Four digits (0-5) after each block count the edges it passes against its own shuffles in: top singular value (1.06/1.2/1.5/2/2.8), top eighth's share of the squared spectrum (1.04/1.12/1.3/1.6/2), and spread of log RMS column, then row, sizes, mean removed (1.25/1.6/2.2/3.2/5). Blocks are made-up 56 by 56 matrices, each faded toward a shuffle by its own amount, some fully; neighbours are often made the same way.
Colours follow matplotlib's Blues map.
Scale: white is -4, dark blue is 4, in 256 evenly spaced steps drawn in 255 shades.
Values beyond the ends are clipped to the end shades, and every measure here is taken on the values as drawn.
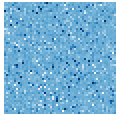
0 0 0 0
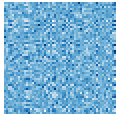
4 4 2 2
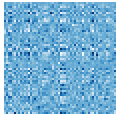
5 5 3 3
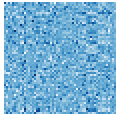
4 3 2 2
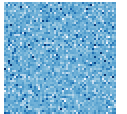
2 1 0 0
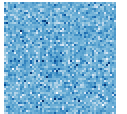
3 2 0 1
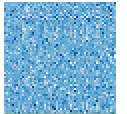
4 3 1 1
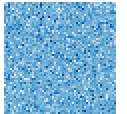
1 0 0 0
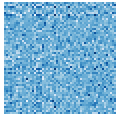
4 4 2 2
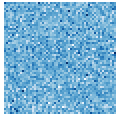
2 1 0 0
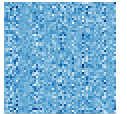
3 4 4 1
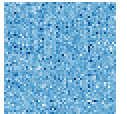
3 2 1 0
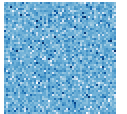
2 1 0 0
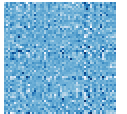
4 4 3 3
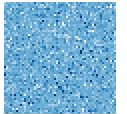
0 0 0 0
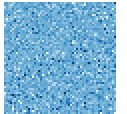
2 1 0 0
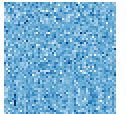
3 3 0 1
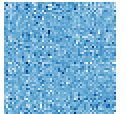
4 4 2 2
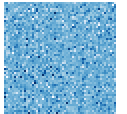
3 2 1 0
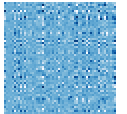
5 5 4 3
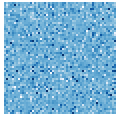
3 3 1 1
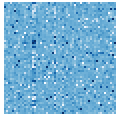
3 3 1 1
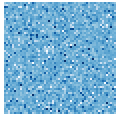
1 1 0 0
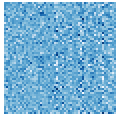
3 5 3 2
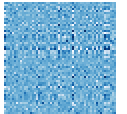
5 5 3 3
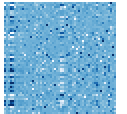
4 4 2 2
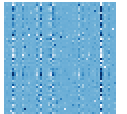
5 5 3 1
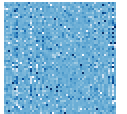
4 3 2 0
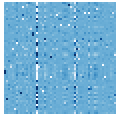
4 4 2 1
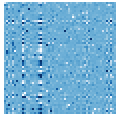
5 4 2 2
